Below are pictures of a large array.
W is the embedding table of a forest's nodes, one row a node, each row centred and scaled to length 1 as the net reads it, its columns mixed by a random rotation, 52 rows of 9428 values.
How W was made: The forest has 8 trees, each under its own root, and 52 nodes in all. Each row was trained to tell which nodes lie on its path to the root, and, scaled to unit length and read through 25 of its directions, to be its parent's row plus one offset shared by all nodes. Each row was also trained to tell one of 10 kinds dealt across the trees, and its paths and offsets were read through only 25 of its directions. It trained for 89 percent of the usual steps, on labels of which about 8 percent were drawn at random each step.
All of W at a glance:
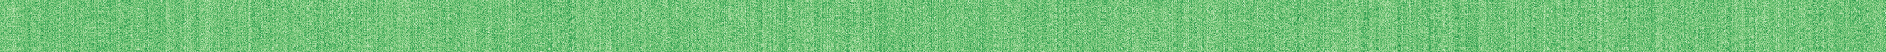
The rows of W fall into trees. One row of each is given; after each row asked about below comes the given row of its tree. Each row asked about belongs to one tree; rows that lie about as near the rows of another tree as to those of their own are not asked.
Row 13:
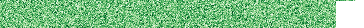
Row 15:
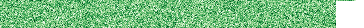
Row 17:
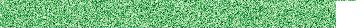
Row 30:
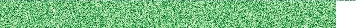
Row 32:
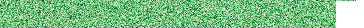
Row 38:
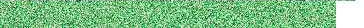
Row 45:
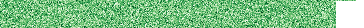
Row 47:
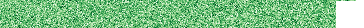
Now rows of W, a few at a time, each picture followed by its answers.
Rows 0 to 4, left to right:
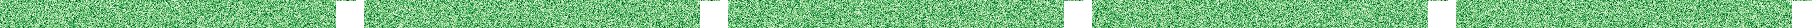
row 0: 38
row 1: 45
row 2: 15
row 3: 13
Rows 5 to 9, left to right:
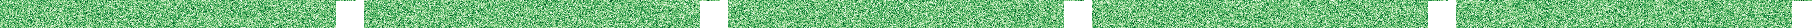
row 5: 15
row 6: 45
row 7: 30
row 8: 47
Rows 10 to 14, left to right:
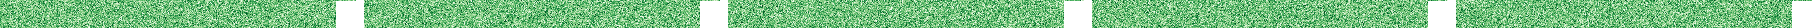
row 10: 45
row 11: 32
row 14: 47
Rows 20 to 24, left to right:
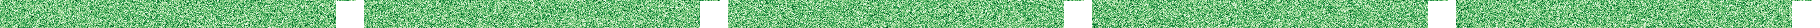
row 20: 45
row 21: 15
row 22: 32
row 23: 47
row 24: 13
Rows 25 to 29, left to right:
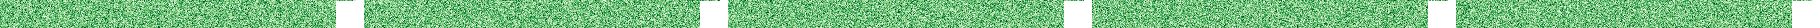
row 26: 47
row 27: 32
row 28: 38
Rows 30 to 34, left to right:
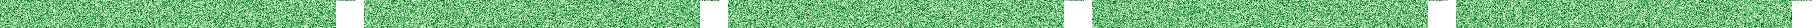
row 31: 38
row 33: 17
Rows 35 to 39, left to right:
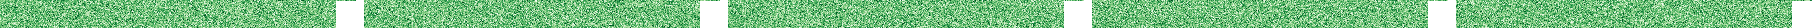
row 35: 30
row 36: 45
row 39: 47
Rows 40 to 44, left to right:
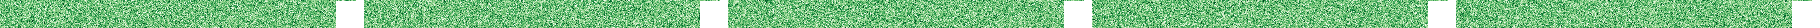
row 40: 30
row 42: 32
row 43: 17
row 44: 45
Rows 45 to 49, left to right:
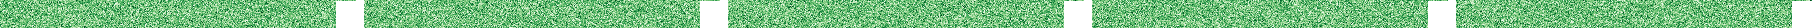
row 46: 45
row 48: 47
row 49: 47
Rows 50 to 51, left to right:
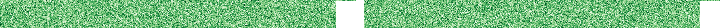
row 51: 32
